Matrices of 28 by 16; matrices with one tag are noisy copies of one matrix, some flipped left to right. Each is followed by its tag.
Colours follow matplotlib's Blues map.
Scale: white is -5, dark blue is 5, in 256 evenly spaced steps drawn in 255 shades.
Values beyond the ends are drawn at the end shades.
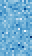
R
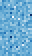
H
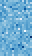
R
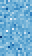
R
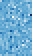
H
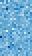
R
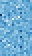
H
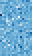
H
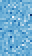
H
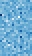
H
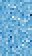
H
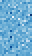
H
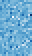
H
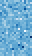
R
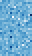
H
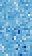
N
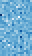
H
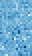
N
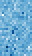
N
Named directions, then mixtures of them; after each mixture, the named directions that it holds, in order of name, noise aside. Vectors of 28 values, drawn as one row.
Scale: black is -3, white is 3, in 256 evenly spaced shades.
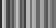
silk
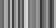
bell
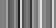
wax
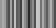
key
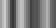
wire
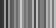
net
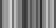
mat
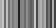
net, wax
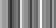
mat, wax, wire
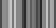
mat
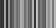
net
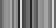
mat, wax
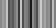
wax, wire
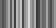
key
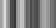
wire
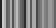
mat, silk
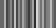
key, net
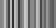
bell, key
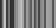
net, silk, wire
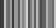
bell, net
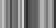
bell, key, wire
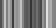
mat, net, wire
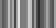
key, wax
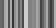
bell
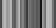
mat, wax, wire
